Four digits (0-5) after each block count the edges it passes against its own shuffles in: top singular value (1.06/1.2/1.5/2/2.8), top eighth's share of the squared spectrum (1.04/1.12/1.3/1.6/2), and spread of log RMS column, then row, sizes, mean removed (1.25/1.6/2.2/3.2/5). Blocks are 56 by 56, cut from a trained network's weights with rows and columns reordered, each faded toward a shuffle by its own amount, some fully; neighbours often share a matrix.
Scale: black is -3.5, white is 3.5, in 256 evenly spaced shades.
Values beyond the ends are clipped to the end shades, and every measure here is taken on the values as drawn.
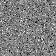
0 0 0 0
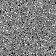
0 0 0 0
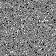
0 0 0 0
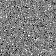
0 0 0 0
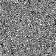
2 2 1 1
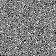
0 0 0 0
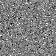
0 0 0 0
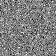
0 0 0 0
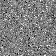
2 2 0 0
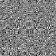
3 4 2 2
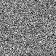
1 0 0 0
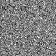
2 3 0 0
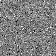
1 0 0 0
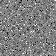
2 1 0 0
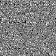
3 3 0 2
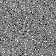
1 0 0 0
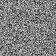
1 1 0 0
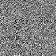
3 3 2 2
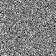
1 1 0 0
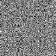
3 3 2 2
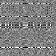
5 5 1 3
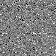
3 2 0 2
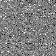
3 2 0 1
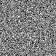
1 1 0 0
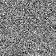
2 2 0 1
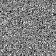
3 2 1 1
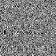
3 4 2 2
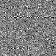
3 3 0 2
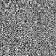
3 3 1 1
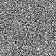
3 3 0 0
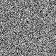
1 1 0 0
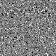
3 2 0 1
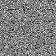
3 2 0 1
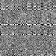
4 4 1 3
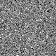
0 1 0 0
